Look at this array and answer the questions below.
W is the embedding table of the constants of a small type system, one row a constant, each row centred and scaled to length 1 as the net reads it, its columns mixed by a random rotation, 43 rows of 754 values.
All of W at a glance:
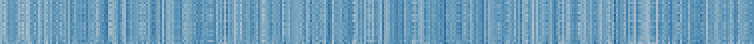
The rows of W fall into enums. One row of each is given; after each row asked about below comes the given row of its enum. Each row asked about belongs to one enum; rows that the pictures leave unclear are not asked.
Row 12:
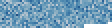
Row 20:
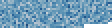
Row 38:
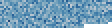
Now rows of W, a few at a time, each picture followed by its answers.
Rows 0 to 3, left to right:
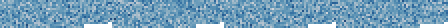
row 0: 20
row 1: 12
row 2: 20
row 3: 38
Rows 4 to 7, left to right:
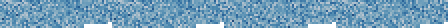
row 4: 12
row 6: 38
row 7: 12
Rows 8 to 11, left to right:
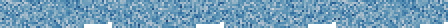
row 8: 12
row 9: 20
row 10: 20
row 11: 12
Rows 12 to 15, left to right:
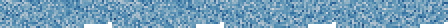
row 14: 20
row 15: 20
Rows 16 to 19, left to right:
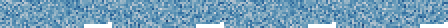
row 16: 12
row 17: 20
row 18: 12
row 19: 20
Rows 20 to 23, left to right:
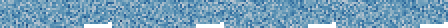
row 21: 38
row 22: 12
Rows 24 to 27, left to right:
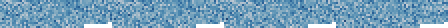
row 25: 12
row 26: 12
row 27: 38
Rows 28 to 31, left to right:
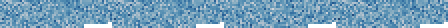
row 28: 12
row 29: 12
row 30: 20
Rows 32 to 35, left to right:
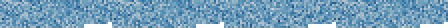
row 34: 20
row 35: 12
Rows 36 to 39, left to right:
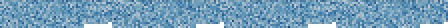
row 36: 38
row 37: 12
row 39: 12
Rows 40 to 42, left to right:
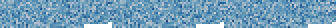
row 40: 20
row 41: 20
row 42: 38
